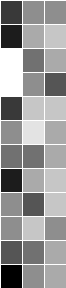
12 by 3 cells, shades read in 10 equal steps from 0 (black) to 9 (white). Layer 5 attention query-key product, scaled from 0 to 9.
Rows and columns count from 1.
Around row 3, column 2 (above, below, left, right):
6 5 9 6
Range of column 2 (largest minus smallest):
5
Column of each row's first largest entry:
2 3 1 1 2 2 3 3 3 2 3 3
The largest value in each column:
9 8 7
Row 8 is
1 6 7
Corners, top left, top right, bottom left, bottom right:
2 5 0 6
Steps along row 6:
up down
